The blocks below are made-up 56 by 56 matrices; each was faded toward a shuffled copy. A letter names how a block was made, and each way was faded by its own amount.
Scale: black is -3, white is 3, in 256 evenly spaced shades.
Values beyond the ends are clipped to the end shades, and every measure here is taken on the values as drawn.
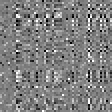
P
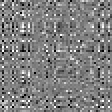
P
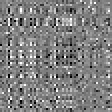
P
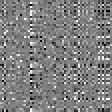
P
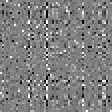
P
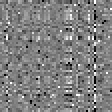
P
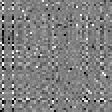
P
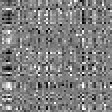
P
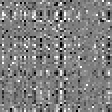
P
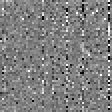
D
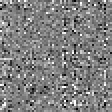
D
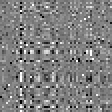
P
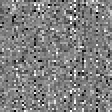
D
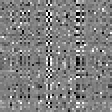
P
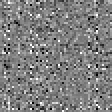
D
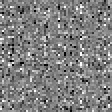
D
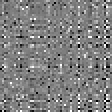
P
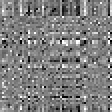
P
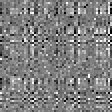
P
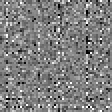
D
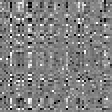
P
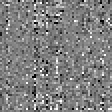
D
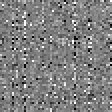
D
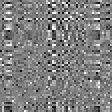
P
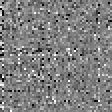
D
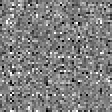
D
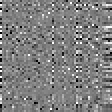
P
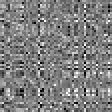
P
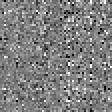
D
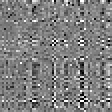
P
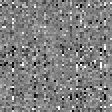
D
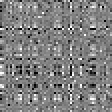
P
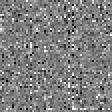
D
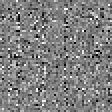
D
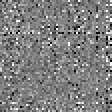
D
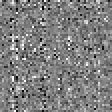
D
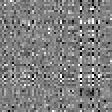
P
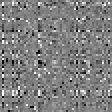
P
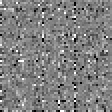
D
